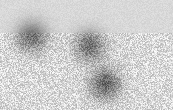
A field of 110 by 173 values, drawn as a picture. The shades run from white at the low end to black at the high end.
There is no overall slope. Three bumps rise from the field. On average the colour sits 20% of the way up the scale. A horizontal seam about 30% of the way down splits the table, and the top part is calmer.
